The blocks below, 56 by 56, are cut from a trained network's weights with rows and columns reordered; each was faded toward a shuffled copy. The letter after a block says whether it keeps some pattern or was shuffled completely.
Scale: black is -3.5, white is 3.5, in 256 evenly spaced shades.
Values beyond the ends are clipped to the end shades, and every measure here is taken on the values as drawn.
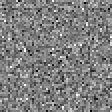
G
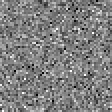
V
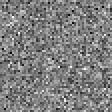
V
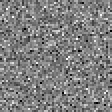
V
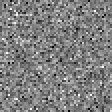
V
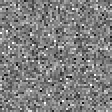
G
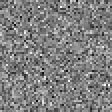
G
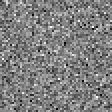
V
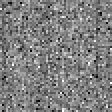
G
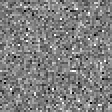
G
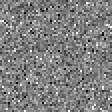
V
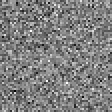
V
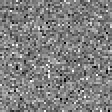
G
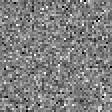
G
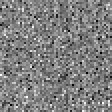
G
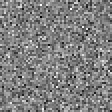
V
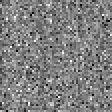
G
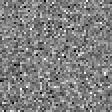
V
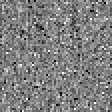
G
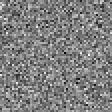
V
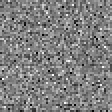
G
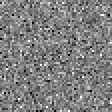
V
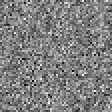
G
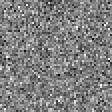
V
